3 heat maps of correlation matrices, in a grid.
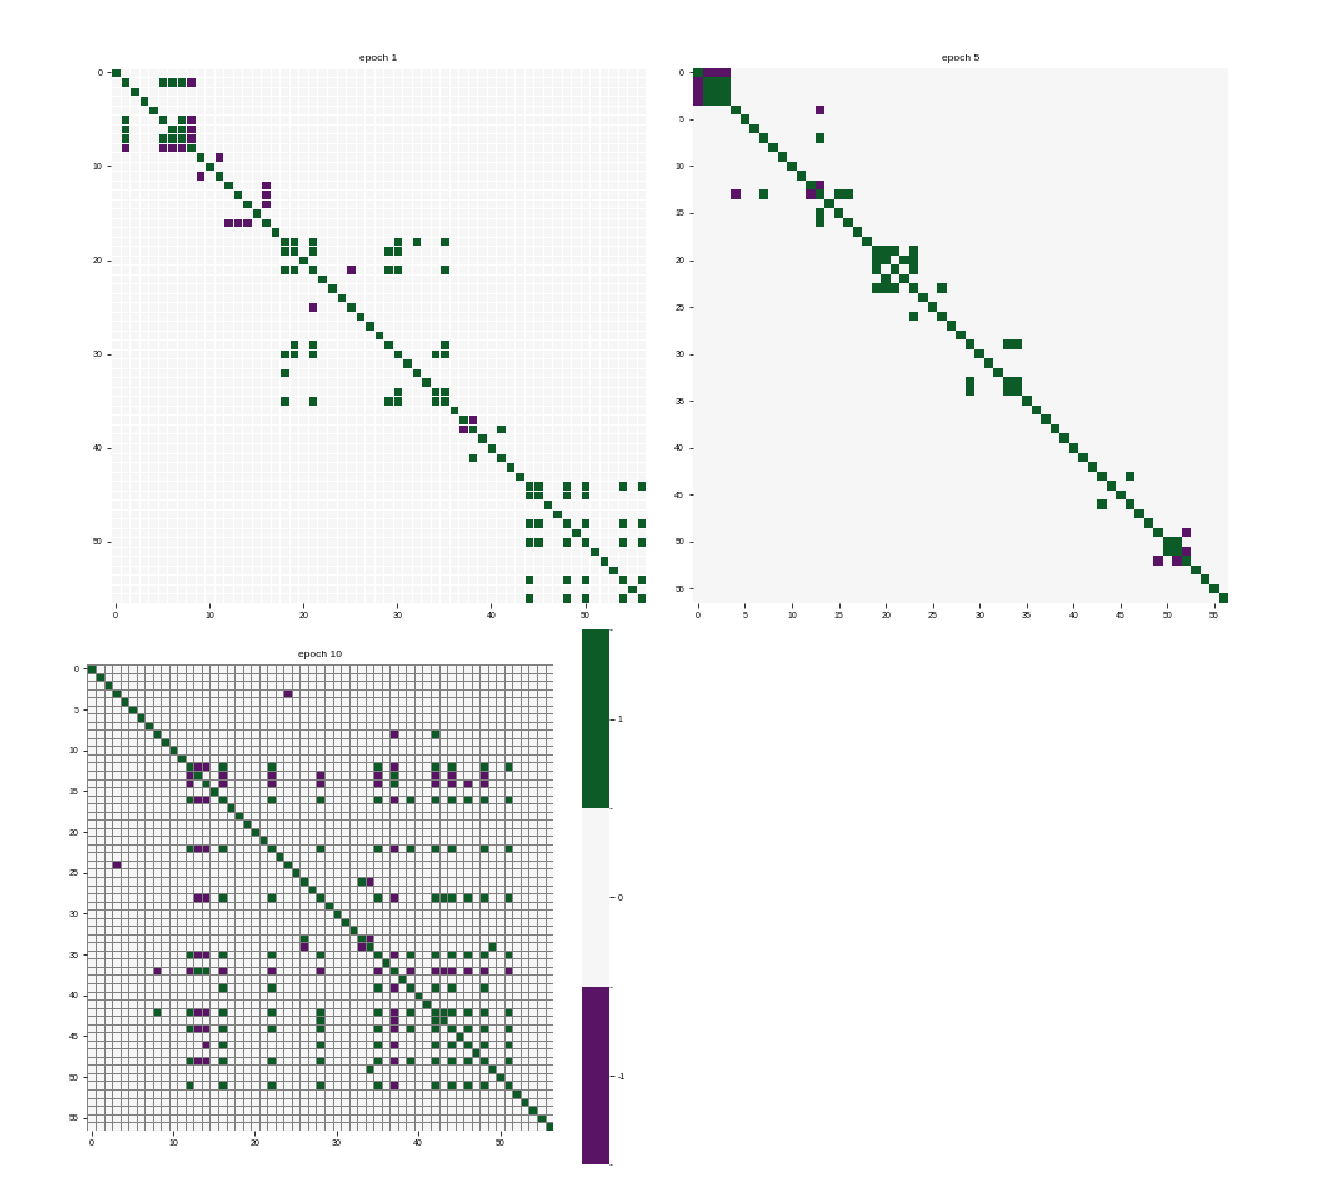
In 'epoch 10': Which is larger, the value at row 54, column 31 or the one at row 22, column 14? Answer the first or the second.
the first
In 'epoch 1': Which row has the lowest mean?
8
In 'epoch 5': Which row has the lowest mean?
0
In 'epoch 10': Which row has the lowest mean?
37
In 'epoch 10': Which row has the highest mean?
42
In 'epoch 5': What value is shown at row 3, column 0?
-1
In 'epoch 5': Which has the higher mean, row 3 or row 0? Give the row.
3
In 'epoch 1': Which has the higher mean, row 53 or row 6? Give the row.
6
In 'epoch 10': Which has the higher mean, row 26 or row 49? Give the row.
49
